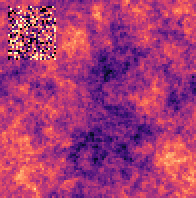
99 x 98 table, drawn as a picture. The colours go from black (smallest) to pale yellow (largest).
Odd patch: rougher, in the top left. Stripes: none. Roughest part: top left. Grain: blotchy. Mirror symmetry: none.
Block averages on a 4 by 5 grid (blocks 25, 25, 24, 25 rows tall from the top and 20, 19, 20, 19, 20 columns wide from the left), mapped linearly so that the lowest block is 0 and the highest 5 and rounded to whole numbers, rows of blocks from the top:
3 3 3 3 3 | 2 3 0 2 2 | 4 3 0 1 3 | 5 2 1 2 5
